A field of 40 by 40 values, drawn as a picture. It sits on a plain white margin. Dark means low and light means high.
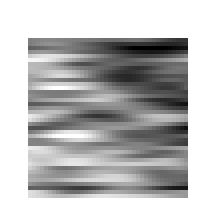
The top right is the ninth with the lowest average. Streaks run across, left to right. Values rise toward the bottom left. The halves do not mirror each other.
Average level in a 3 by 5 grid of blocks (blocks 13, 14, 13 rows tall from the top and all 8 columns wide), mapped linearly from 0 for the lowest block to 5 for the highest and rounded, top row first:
5 4 1 0 1 / 4 4 3 2 1 / 5 4 5 4 3
